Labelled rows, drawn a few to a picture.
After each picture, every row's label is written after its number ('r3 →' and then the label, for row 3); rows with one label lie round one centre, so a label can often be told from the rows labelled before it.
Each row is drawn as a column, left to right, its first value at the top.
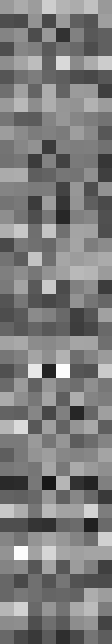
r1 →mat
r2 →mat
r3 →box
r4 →mat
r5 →box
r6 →mat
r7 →mat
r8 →box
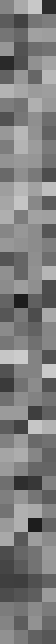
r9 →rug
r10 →rug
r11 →mat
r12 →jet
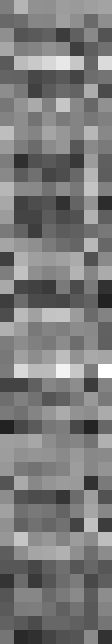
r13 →rug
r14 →box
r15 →box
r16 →box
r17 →box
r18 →box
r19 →rug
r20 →box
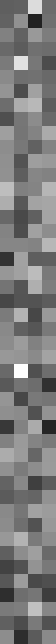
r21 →rug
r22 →box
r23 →mat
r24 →rug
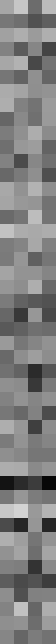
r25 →mat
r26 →mat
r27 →rug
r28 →mat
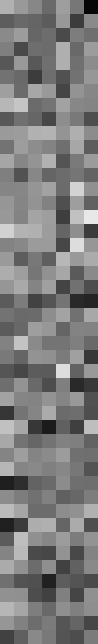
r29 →mat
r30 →mat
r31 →rug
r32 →rug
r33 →box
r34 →rug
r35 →jet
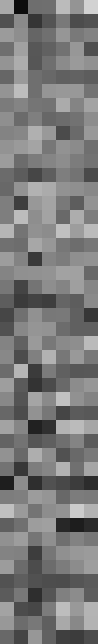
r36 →mat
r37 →jet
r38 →rug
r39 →rug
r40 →mat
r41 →mat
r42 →mat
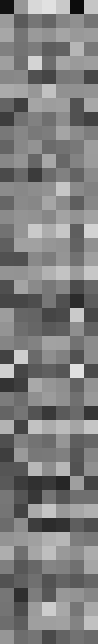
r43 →jet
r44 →rug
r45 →mat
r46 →mat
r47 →mat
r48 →jet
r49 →mat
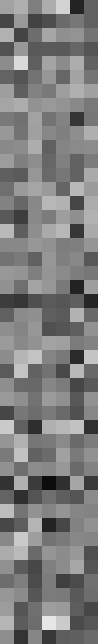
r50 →mat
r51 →box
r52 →rug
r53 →mat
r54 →mat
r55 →jet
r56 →rug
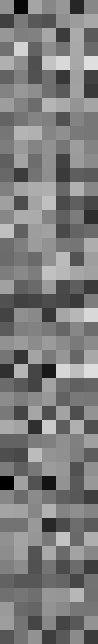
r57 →mat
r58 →jet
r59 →rug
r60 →mat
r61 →box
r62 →jet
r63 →box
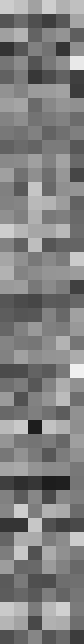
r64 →mat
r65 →mat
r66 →rug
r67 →mat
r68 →mat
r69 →box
